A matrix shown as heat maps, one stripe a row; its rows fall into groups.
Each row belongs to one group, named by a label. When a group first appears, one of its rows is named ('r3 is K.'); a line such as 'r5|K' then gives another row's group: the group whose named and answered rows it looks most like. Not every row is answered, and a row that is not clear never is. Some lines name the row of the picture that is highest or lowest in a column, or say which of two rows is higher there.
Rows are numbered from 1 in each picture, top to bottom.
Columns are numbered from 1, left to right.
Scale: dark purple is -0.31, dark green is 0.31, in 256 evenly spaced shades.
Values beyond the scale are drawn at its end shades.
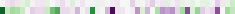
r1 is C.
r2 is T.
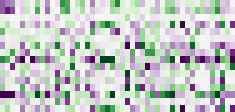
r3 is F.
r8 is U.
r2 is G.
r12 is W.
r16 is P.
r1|G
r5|T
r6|W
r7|W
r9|P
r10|C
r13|F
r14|G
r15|W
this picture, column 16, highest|7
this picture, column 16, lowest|13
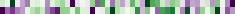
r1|U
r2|G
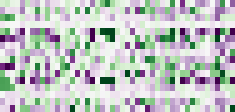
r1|P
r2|W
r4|W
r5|P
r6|G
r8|C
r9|U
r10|G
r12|P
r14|C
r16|C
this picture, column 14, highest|10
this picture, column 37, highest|11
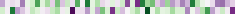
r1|W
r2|U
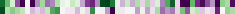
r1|P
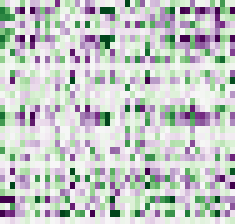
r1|F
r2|P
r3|T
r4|W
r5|T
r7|P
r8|U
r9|F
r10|F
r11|U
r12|C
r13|F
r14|U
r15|W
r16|F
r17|P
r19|F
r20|W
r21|F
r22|T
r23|U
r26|W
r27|U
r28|T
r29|G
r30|U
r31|G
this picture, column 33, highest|29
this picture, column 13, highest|31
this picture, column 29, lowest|16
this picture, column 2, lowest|29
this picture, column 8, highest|29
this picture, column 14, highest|31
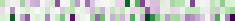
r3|U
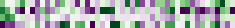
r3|T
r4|G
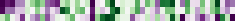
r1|G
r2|G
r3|P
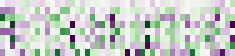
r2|G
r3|T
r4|U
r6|U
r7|C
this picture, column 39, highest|8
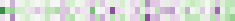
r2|T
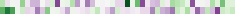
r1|F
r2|T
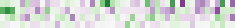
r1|P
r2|T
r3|U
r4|F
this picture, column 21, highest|1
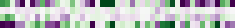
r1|P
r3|T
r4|G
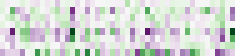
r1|F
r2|U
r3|U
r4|F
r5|C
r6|C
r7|C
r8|W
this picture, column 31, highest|8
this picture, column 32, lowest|8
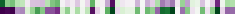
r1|T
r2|G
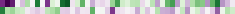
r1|G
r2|T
